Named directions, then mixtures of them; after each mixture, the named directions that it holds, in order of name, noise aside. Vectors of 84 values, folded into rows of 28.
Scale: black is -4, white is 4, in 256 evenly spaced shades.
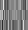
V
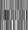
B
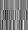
B, V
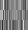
V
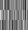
B, V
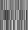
B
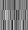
B, V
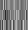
B, V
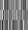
V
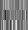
B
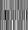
B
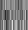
B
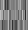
B, V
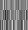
B, V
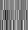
B, V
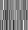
B, V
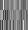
B, V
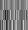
B, V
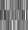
B, V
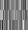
V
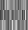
B, V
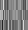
V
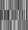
B, V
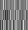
B, V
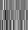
B, V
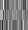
V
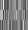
V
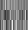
B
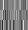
B, V
